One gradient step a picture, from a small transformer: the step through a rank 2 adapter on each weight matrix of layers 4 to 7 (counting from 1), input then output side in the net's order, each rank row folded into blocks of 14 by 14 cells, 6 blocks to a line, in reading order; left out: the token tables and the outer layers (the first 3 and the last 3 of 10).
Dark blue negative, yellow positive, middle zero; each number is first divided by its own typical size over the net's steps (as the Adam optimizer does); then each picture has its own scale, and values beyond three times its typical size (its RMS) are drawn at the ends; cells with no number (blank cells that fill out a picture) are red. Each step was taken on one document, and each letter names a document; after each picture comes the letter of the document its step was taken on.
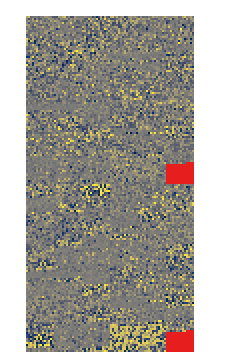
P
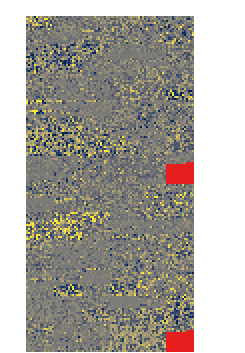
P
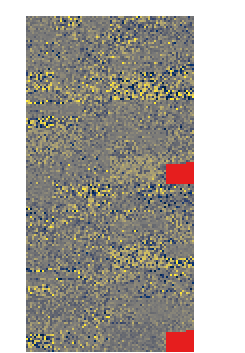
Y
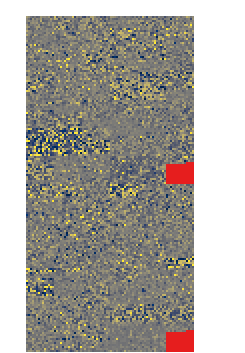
Y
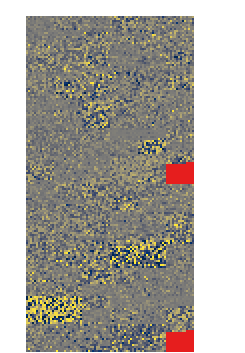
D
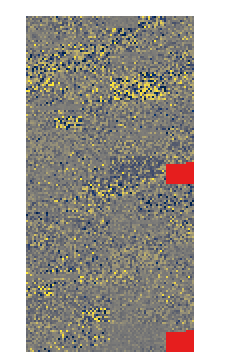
Y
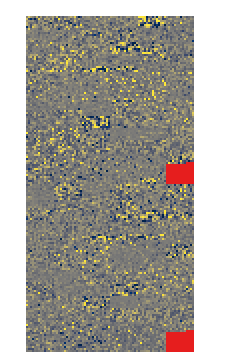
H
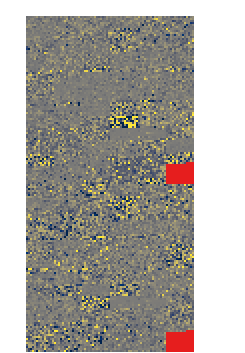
H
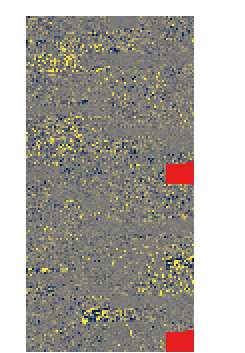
H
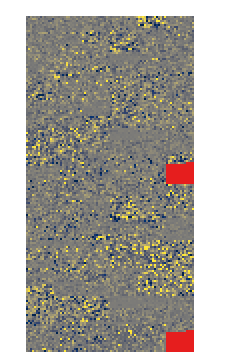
H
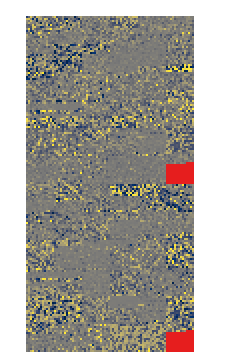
P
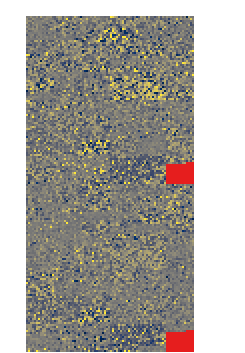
Y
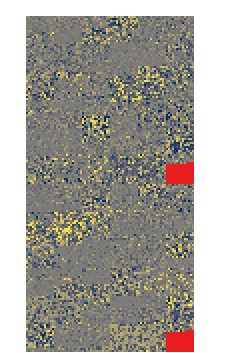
P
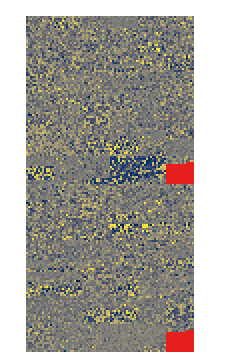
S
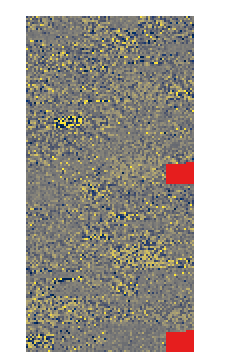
Y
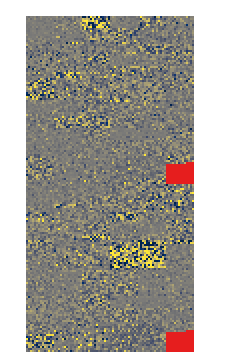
Y
